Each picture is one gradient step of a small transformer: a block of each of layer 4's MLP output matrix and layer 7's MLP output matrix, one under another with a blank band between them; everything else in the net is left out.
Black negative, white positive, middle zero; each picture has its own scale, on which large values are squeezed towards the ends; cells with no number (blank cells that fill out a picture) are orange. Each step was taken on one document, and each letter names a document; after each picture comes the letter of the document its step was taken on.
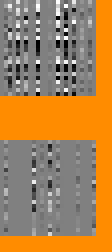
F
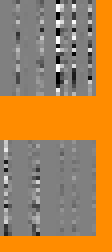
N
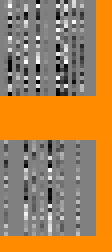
F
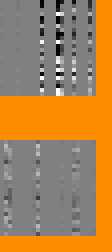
N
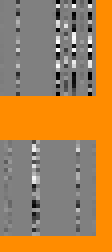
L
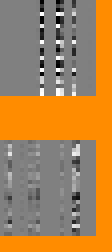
N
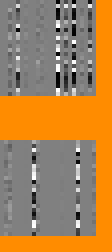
L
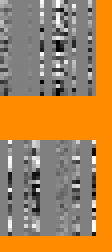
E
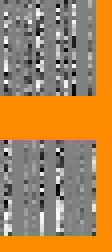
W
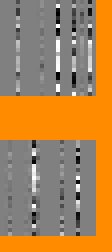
L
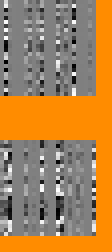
W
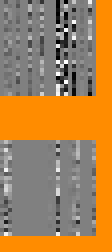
W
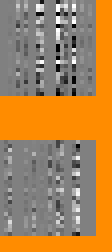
F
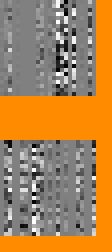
E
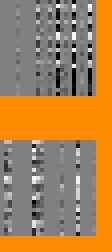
L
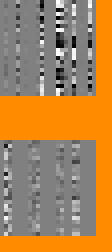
N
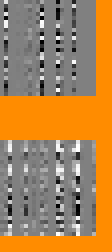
W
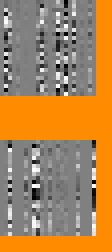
E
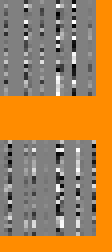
W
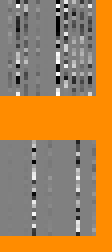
F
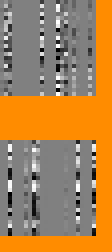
E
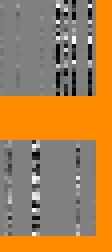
L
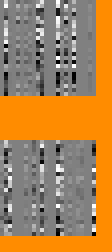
W
